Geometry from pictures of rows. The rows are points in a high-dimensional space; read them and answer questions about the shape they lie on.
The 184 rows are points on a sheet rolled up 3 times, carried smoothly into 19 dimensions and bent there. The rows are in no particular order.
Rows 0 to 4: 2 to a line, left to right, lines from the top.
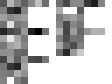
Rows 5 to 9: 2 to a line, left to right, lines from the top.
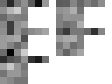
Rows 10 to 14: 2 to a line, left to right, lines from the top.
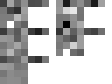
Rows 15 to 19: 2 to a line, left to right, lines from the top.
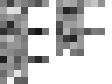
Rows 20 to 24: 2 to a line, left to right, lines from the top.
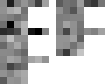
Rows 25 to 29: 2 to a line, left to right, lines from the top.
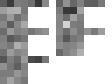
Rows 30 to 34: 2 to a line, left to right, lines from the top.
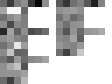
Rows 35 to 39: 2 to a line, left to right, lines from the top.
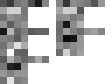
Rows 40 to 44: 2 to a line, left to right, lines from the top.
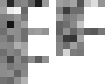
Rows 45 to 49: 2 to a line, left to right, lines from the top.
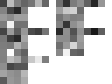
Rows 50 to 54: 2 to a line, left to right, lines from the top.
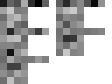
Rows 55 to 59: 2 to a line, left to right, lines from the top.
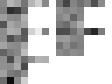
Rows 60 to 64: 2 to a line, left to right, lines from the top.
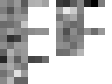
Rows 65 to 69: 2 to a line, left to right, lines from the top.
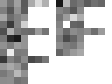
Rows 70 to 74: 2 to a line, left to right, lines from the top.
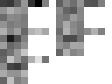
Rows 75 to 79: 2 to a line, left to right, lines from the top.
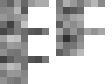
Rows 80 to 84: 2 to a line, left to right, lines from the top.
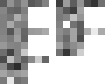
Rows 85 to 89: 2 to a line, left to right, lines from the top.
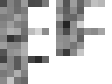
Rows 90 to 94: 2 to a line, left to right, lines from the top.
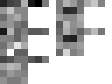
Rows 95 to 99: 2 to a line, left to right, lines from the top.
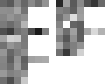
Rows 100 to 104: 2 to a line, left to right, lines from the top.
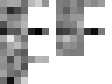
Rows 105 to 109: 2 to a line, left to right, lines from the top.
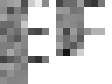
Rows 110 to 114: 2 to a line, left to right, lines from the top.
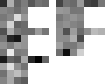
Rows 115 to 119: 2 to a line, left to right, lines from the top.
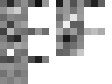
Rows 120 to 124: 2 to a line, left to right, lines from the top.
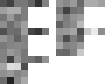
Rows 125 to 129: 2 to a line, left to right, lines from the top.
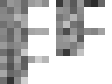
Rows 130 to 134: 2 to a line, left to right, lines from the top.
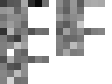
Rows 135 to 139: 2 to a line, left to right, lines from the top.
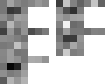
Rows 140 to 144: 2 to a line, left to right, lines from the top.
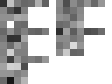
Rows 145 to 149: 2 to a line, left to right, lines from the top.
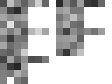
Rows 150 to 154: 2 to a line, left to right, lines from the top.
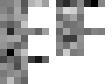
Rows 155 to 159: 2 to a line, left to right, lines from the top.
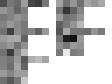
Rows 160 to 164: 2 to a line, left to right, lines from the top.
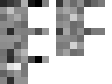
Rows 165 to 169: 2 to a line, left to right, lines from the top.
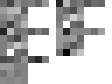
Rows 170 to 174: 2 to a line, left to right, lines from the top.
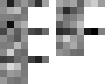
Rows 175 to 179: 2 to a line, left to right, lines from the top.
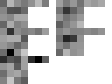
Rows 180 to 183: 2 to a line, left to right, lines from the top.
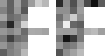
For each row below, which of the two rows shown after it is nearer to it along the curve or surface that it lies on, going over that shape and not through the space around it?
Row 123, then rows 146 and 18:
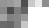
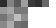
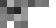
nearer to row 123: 18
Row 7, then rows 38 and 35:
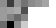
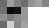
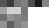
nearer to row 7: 35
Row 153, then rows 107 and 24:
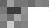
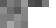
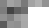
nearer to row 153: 24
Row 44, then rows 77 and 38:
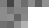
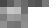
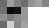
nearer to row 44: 77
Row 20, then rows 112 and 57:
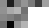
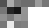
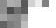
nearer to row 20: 57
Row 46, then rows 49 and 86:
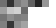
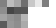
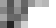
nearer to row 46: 86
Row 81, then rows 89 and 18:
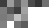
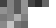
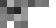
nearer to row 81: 18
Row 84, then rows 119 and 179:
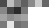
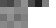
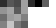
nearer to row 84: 179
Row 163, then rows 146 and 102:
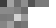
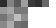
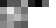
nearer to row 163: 146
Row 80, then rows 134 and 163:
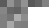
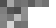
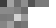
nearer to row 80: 163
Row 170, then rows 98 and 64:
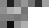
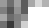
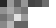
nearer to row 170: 98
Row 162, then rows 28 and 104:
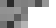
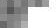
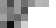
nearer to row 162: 28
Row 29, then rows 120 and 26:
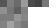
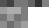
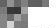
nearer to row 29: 120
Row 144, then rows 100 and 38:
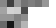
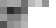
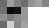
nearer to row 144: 100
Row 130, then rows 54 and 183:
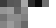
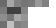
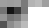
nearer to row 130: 54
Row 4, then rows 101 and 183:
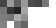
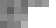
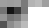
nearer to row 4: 183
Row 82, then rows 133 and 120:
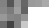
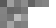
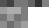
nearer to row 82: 120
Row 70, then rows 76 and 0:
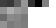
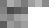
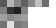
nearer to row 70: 76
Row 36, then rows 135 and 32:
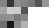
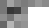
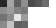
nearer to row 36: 32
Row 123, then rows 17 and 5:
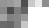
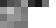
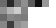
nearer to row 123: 5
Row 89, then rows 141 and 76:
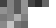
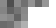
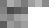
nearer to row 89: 76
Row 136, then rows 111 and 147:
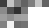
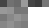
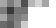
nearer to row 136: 147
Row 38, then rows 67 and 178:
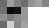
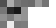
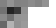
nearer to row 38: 67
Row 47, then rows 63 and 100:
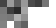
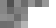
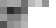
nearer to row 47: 100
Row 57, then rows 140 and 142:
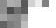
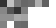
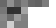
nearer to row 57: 140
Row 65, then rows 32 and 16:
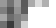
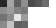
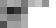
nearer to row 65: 16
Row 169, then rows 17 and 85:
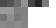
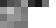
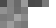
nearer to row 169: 85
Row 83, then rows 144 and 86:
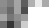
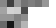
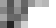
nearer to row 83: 86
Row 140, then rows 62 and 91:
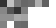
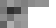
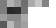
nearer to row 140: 91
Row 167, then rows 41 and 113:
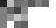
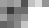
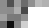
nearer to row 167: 41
